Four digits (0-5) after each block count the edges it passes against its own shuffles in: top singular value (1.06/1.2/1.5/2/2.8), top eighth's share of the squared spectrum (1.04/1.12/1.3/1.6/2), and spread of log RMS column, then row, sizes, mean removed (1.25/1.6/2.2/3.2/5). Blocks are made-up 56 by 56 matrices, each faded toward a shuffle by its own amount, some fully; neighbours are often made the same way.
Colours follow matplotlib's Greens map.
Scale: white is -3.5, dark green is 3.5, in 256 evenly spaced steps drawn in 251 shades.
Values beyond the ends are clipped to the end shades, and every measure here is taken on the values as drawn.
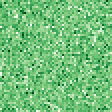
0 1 0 0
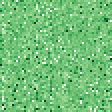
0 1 1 0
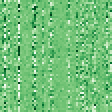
3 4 4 0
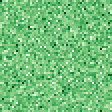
0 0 0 0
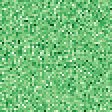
0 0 0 1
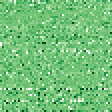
3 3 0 2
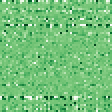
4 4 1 3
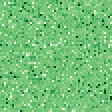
1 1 0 0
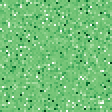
0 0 0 0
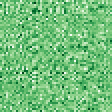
4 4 2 2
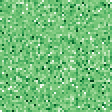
3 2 1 1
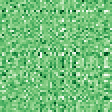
4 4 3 2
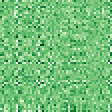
4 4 3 3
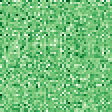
4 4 2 2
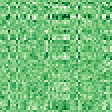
5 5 3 3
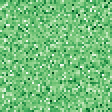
3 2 0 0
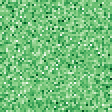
2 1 0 0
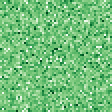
0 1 0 0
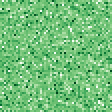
0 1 0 0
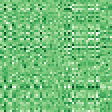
5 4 3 3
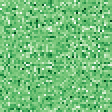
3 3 1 1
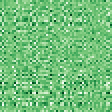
5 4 3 3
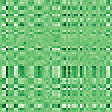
5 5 4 4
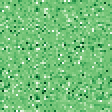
3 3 1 1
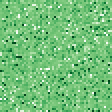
1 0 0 0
